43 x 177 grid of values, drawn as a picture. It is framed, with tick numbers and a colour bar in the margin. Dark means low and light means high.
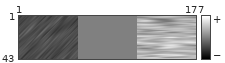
It is made of 1 by 3 panels. Panel 1,1: low, slanting up to the right, faint in contrast. Panel 1,2: middling, flat. Panel 1,3: high, streaked across.
